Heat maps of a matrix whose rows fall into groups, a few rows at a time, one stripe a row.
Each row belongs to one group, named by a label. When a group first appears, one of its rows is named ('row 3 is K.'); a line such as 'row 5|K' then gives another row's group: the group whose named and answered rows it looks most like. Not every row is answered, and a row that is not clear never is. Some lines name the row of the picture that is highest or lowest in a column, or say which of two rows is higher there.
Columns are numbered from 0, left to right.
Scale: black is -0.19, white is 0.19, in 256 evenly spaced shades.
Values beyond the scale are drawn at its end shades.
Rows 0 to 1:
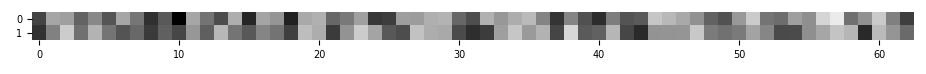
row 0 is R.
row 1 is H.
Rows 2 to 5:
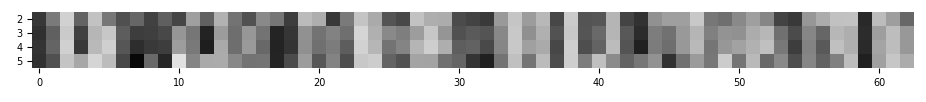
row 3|H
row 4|H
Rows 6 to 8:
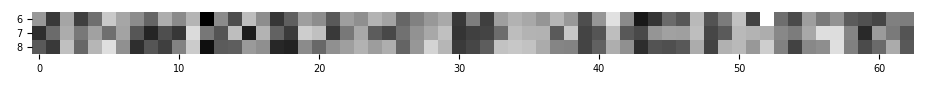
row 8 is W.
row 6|W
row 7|R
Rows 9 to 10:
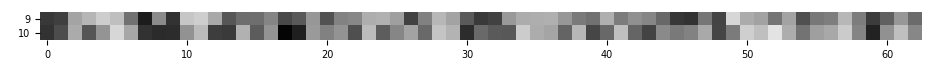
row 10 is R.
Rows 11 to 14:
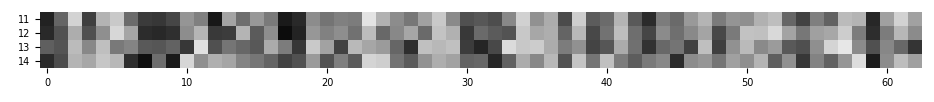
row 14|H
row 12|R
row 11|H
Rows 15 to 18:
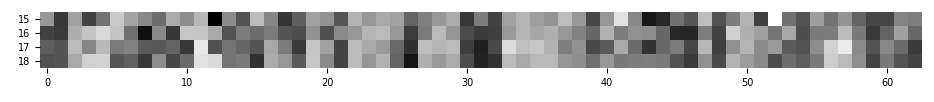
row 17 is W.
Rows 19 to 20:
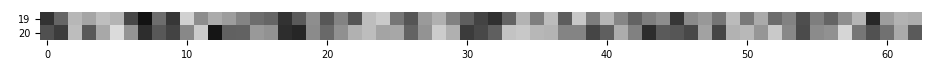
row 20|W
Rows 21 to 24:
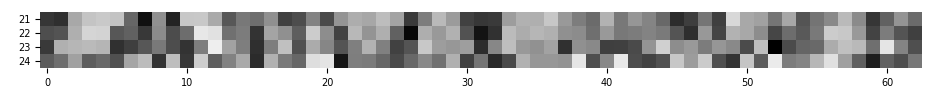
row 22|W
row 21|W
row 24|R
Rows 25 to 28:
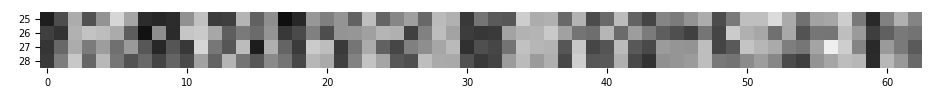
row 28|H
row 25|R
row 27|R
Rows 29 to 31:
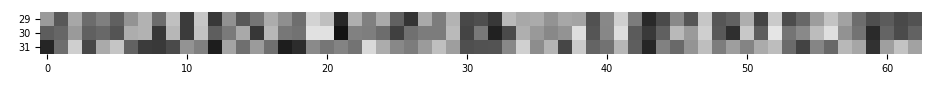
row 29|W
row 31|H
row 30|R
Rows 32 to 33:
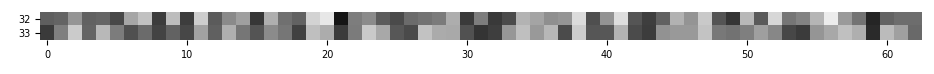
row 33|H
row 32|R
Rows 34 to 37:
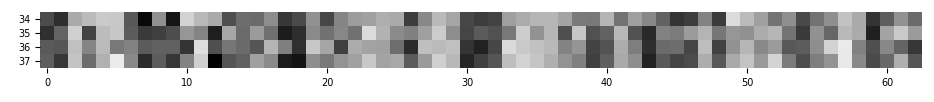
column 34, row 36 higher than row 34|Yes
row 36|W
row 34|W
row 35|H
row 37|W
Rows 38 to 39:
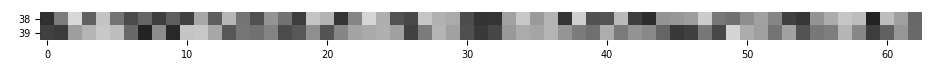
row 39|W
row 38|H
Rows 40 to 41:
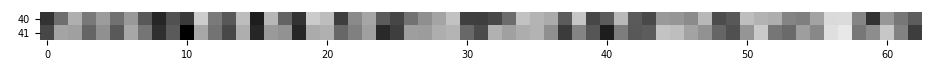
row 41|R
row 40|R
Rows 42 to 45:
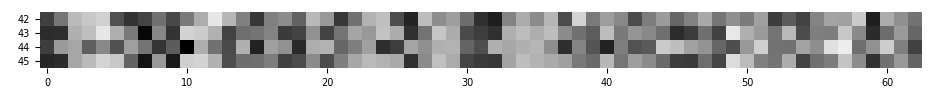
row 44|R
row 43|W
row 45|W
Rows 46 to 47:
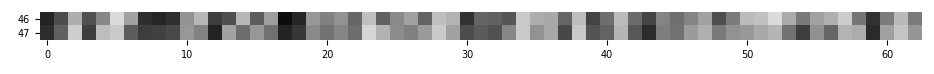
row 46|R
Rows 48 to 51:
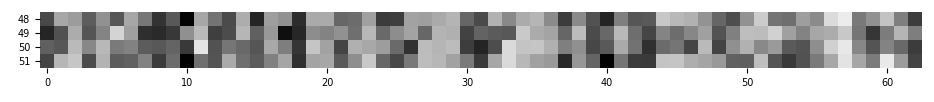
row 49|R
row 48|R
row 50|W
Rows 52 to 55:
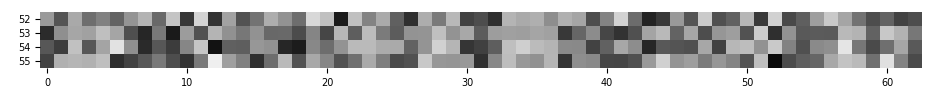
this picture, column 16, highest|52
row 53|H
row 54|W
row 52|W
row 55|H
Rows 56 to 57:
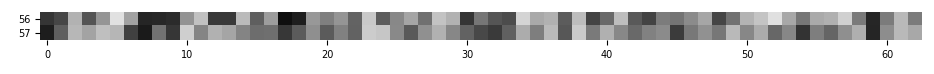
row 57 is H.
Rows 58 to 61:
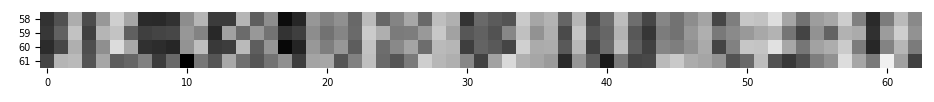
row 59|H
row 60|R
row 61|H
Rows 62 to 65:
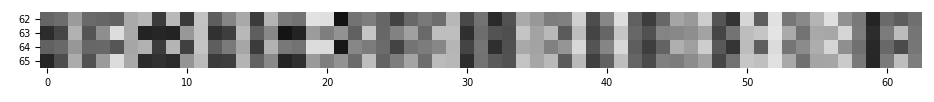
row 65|R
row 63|R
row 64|R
